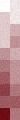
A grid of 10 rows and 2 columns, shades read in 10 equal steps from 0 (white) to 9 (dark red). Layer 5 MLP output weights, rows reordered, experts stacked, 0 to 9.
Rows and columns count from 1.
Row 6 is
5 4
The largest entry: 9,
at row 10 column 1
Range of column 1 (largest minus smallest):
9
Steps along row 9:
same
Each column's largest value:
9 6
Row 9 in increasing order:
6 6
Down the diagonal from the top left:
0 1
